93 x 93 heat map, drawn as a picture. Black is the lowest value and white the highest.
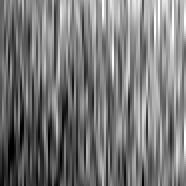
Slope: up to the top right. Grain: streaks running down. Ninth with the lowest average: bottom left. Ninth with the highest average: top right. Mirror symmetry: none.
